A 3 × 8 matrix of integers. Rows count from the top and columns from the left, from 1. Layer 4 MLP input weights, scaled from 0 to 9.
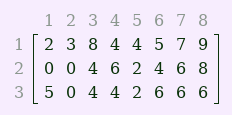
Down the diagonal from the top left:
2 0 4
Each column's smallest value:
0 0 4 4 2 4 6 6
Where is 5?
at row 1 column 6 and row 3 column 1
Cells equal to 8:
2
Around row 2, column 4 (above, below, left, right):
4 4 4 2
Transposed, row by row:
2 0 5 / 3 0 0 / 8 4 4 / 4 6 4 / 4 2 2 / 5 4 6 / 7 6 6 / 9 8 6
